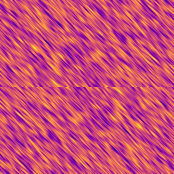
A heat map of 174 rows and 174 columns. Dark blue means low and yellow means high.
Histogram: bell-shaped. Grain: diagonal, down to the right. Slope: none. Odd rows or columns: none. Symmetry: a half turn.
